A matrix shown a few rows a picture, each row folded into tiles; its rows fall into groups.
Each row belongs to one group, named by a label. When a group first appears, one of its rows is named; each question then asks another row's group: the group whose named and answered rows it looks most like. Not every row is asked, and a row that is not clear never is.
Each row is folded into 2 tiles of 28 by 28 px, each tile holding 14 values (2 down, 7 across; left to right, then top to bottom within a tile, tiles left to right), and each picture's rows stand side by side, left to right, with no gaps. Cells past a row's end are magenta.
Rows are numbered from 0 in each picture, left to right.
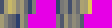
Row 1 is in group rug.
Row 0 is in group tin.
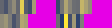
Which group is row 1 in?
rug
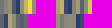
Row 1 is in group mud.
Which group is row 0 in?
rug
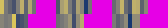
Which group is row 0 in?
mud
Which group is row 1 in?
tin
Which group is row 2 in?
tin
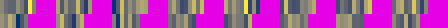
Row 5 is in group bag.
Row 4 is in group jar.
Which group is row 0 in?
mud
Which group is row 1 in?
tin
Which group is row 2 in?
rug
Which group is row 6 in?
mud
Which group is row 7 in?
tin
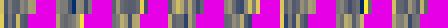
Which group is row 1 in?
tin
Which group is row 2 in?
bag
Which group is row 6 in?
bag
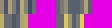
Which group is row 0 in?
tin
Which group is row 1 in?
bag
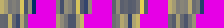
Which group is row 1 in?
tin
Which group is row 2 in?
bag
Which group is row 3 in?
jar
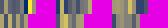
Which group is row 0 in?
bag
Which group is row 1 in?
bag
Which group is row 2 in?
jar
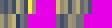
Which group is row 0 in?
mud
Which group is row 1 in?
jar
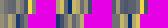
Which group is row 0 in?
mud
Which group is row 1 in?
jar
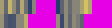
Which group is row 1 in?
rug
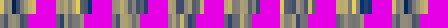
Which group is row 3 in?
mud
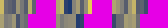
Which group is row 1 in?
mud
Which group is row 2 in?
jar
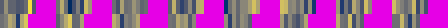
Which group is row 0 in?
bag
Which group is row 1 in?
bag
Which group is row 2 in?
tin
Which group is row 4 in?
rug
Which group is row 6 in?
mud
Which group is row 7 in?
jar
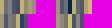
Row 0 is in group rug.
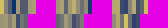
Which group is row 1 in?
jar
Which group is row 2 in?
mud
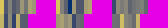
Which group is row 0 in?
rug
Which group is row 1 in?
mud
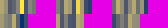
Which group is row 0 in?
mud
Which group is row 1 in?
tin
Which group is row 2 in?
jar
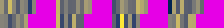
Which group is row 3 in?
bag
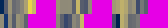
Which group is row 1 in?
tin
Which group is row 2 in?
jar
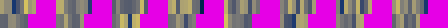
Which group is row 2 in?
bag
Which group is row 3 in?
jar
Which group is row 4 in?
mud
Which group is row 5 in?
tin
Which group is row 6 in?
tin
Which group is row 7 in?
jar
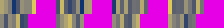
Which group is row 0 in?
rug
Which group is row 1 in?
bag
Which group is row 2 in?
bag
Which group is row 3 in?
mud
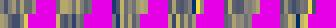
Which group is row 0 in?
tin
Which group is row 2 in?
rug
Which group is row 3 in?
bag
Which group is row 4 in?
bag
